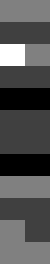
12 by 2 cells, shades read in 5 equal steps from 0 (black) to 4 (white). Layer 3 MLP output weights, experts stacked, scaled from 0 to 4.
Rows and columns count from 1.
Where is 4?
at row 3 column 1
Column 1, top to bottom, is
2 1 4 1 0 1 1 0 2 1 2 2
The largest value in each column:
4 2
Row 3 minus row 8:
4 2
